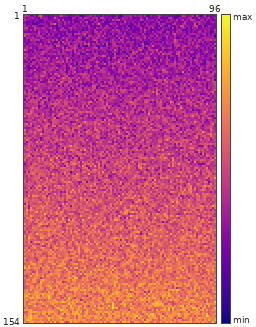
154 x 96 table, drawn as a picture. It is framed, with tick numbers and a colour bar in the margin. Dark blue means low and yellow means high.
Grain: fine. Average level on the scale: 50%. Slope: up to the bottom. Stripes: none.
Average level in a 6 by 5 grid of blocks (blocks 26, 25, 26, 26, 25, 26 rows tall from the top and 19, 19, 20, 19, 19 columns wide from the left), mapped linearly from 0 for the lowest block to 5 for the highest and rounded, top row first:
0 0 0 0 0
1 1 1 1 1
2 2 2 2 2
3 3 3 3 3
4 4 4 4 4
5 5 5 5 5
